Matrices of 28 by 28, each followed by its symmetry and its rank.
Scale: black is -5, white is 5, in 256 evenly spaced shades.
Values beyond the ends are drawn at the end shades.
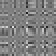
antisymmetric, rank two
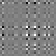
symmetric, rank one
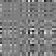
antisymmetric, rank two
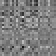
neither, rank three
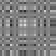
symmetric, rank one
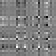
antisymmetric, rank two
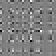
antisymmetric, rank two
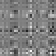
antisymmetric, rank two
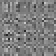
neither, rank three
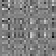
neither, rank three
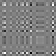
symmetric, rank one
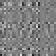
neither, rank three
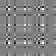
symmetric, rank one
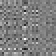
neither, rank three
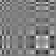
symmetric, rank one
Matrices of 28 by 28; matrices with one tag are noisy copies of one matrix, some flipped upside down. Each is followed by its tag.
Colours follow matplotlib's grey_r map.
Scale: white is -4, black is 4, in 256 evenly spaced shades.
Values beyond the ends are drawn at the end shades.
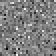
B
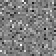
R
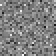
R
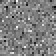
B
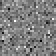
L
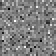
L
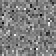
L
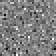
B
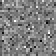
L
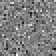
B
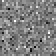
L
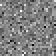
R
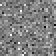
R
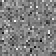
L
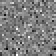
B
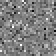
R
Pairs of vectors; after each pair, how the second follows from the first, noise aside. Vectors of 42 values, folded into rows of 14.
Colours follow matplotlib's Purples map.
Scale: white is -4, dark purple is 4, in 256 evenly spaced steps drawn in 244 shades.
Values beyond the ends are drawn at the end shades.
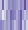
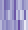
wrapped around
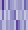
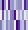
scaled up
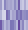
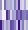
scaled up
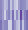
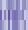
wrapped around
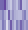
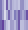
wrapped around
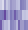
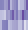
reversed
